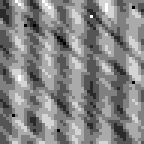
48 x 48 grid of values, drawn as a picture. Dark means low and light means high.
Slope: none. Lone odd cells: 6, 1 higher and 5 lower than their neighbours. Stripes: upright, repeating 5 times. Ninth with the highest average: top right.
